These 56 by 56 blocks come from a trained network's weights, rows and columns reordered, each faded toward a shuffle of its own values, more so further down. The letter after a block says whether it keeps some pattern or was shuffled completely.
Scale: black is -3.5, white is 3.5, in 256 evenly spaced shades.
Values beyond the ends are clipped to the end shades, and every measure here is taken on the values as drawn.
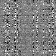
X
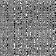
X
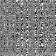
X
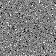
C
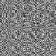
X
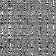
X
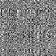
X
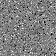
C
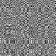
X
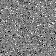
C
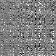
X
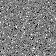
C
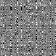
X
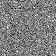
C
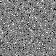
C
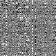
X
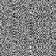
X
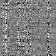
X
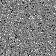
C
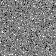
C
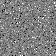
C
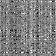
X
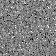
C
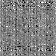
X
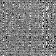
X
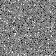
C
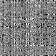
X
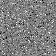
C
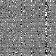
X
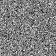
C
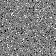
C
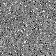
C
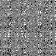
X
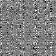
X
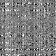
X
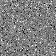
C
